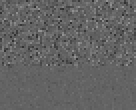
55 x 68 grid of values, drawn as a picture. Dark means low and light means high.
No row or column stands out. The bottom part is calmer, past a seam about 60% of the way down. There is no overall slope. The halves do not mirror each other. A few values lie far out on both sides of the bulk. No regular stripes run through it. Fine speckle covers the field.
